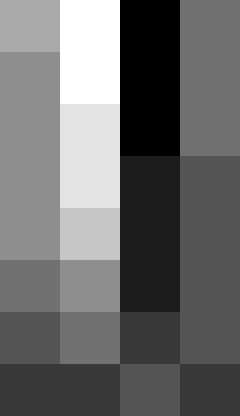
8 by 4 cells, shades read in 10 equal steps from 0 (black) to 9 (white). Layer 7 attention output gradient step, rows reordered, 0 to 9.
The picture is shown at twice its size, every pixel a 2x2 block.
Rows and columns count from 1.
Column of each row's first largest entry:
2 2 2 2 2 2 2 3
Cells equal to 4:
5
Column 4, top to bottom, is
4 4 4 3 3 3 3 2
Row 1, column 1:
6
